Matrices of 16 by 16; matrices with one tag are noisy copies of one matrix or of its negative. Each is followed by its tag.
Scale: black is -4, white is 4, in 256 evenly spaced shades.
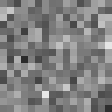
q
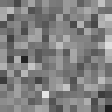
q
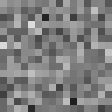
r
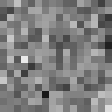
q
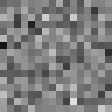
r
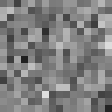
q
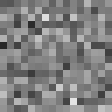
r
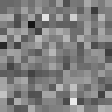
r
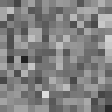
q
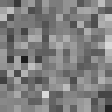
q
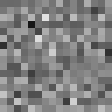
r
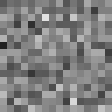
r
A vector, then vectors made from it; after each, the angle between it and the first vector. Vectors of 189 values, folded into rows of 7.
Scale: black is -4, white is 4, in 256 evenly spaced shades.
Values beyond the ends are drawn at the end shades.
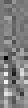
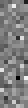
orthogonal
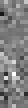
partly opposed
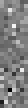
orthogonal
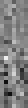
nearly opposite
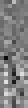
nearly parallel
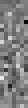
partly aligned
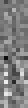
nearly parallel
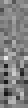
nearly opposite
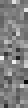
orthogonal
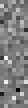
orthogonal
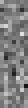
partly aligned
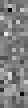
partly aligned
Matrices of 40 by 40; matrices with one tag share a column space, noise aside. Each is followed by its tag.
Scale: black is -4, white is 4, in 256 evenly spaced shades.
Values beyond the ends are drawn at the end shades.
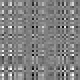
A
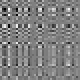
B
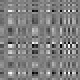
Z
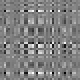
Z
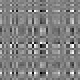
Z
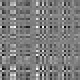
A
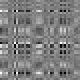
Z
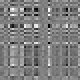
B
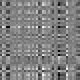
A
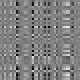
A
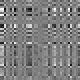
B
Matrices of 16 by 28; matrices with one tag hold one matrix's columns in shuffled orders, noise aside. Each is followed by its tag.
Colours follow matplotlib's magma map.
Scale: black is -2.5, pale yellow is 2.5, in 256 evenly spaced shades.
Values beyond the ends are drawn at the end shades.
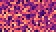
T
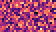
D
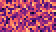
D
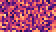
T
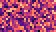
D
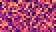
D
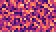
D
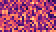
T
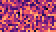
T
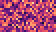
D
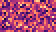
D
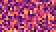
T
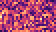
T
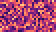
D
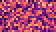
D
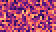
T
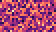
D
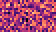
D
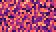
D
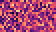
D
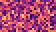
T
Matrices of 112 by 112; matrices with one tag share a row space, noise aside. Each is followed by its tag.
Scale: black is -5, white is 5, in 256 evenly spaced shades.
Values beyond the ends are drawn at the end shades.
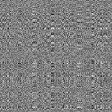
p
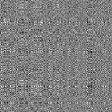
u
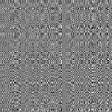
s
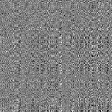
s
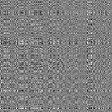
u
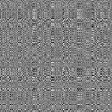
p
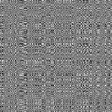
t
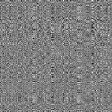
p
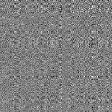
s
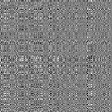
u
